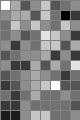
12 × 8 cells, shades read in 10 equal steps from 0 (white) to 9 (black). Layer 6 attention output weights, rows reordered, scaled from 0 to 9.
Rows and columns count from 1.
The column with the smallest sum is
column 5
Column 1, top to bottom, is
0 4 5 5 4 6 4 6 7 5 7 8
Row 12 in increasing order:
2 2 4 4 5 5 8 8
